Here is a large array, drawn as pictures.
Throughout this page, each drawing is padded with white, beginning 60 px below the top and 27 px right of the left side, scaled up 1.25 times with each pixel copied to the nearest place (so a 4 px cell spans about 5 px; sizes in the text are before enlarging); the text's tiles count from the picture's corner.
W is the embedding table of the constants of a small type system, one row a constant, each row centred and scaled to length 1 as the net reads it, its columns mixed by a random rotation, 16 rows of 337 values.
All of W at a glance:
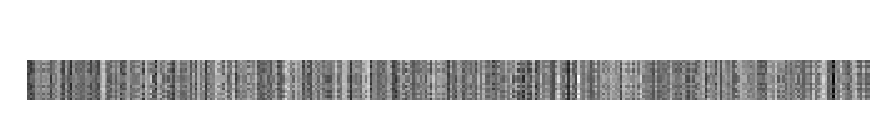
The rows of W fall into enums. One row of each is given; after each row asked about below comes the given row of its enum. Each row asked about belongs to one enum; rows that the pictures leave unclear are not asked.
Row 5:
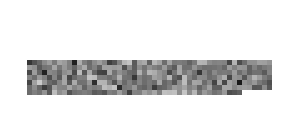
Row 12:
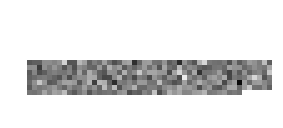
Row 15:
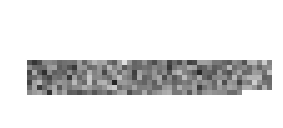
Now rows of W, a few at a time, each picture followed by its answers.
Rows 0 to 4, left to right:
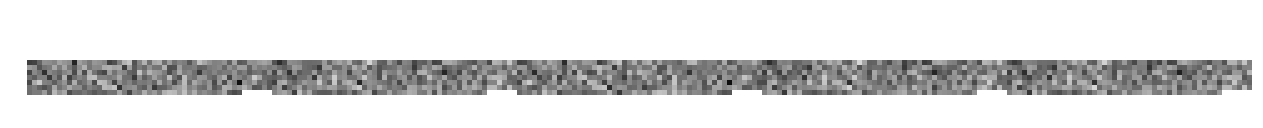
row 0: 5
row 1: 15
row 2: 5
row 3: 15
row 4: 15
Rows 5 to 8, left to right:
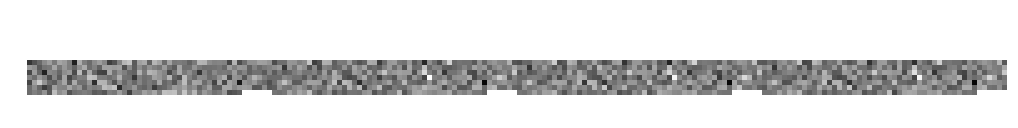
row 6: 12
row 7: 12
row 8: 12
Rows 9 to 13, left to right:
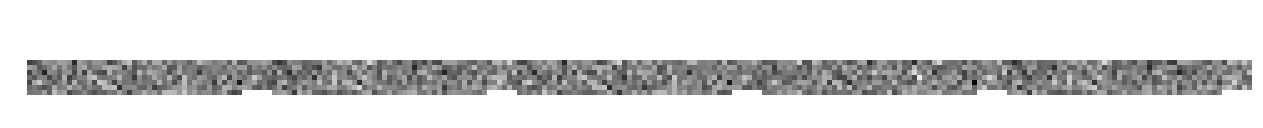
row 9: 5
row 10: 15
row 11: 5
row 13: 15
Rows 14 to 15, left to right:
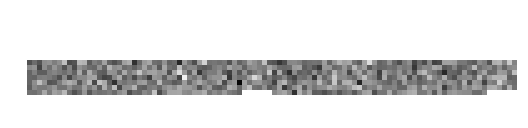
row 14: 12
